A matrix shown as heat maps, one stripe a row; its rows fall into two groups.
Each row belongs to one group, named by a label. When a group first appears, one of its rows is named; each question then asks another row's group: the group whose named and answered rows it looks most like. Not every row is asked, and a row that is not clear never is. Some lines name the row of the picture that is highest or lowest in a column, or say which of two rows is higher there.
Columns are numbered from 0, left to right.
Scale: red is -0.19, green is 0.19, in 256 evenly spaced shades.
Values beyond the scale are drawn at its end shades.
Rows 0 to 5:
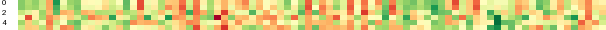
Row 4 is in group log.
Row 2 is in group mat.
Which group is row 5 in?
mat
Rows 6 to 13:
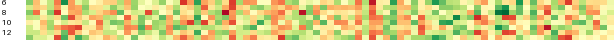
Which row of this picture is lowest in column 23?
10
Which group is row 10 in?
mat
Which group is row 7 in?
mat
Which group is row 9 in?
mat
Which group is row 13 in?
log
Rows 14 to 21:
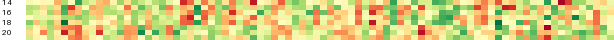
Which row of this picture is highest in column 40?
16
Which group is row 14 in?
log
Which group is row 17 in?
log
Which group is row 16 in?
mat
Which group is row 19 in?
mat
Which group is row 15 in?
mat
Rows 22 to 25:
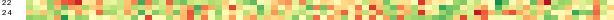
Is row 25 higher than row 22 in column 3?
No
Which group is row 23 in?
mat
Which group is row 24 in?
mat
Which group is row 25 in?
log
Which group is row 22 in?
mat
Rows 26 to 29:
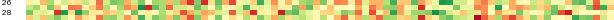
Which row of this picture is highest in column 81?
28
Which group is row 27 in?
mat
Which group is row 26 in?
mat
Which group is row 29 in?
mat
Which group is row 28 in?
log
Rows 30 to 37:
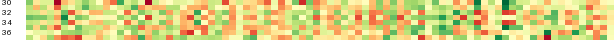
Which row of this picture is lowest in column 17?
30
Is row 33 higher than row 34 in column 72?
No
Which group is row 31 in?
log
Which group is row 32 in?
mat
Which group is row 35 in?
log
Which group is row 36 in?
log
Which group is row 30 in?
log
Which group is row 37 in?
mat
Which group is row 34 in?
mat
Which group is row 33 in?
log
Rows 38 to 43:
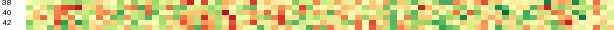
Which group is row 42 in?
log
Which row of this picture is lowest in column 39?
39
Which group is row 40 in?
log
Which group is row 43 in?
mat
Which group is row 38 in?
log
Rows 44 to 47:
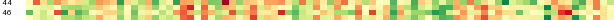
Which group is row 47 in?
log
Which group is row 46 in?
log
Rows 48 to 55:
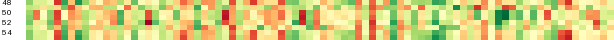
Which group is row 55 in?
log
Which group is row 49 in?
mat
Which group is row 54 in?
log
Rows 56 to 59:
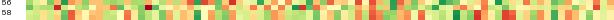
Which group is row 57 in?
log
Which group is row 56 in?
mat
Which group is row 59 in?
mat
